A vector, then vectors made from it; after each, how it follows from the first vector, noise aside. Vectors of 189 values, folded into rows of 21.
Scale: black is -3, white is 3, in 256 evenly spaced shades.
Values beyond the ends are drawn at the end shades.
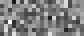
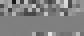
partly zeroed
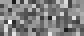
copied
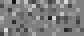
partly zeroed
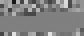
partly zeroed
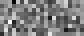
copied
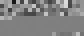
partly zeroed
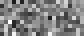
copied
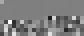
partly zeroed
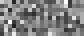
copied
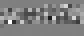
partly zeroed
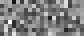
copied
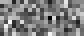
copied
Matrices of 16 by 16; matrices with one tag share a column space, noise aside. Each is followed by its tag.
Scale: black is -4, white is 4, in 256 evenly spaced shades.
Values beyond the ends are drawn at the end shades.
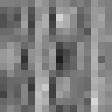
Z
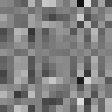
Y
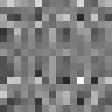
Y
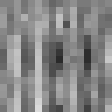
Z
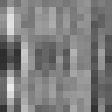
Z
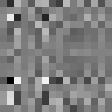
Y
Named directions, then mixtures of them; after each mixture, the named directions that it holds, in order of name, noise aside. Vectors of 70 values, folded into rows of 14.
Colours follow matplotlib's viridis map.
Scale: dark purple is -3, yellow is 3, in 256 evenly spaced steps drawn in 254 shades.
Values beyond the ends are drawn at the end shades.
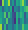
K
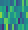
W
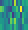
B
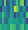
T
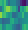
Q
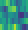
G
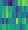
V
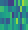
B, V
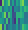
K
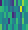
B, K, V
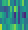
G, K, T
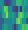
B, G, V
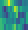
G, V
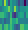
Q, T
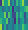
K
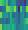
G, Q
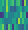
T, W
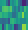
G, Q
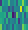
B, K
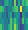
B, G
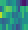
Q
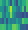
G, V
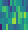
G, K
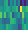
B, Q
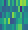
B, Q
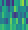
B, T, V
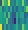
K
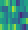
G
